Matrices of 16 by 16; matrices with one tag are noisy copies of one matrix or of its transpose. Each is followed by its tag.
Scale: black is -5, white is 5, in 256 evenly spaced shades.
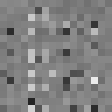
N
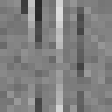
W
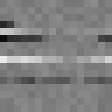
W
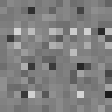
N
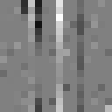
W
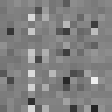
N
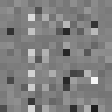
N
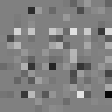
N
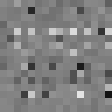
N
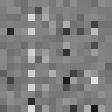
N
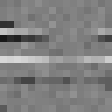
W
